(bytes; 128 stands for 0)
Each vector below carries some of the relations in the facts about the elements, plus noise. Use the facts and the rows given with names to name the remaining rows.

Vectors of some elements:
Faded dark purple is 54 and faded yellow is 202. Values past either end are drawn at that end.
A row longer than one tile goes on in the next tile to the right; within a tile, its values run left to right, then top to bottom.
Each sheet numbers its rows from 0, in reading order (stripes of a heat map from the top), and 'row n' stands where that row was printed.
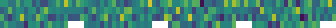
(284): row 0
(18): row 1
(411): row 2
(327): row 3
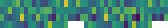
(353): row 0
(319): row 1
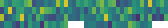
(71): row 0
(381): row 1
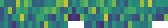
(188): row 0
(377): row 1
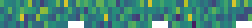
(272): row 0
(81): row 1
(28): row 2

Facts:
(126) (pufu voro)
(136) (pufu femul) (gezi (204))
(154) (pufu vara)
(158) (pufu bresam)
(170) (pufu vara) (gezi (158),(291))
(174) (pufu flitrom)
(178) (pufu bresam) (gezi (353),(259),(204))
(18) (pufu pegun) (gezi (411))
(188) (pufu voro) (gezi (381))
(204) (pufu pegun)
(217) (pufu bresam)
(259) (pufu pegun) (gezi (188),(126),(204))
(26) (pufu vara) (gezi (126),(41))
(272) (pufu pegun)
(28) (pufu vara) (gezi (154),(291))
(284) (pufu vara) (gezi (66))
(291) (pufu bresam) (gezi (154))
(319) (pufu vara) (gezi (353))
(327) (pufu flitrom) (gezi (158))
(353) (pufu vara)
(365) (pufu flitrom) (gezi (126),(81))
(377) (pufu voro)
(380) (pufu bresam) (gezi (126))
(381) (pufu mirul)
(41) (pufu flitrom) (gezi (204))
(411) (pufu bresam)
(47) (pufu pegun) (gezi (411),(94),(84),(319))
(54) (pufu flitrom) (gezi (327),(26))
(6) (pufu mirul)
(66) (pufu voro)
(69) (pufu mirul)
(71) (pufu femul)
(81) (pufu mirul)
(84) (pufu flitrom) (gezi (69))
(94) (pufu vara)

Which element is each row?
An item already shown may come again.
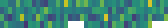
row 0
(284)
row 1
(26)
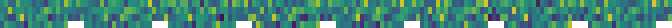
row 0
(170)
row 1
(259)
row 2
(174)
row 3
(178)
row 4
(204)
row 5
(188)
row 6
(158)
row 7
(28)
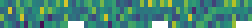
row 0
(136)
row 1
(154)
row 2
(380)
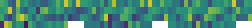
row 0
(291)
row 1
(204)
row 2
(259)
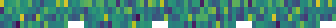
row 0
(126)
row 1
(174)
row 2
(84)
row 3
(94)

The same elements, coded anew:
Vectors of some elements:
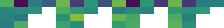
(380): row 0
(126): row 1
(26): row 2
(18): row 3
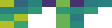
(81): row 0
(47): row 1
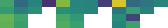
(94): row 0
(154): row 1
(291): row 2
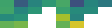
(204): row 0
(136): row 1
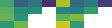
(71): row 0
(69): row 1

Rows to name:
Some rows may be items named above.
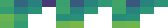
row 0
(94)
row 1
(204)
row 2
(204)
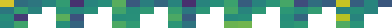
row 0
(291)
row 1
(327)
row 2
(272)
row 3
(84)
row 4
(204)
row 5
(158)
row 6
(170)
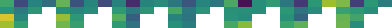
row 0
(319)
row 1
(284)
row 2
(84)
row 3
(174)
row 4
(259)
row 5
(41)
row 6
(188)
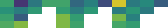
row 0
(178)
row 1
(353)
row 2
(28)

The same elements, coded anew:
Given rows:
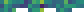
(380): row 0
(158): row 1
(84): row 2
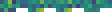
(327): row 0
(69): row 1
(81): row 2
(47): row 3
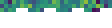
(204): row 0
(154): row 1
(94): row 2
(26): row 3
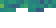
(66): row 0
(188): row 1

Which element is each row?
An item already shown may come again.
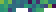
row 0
(126)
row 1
(291)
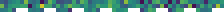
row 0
(154)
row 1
(41)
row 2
(28)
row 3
(353)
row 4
(272)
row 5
(291)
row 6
(291)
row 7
(136)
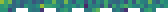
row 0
(126)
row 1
(319)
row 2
(174)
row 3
(178)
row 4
(170)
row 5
(174)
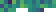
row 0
(204)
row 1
(284)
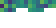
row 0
(259)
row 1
(71)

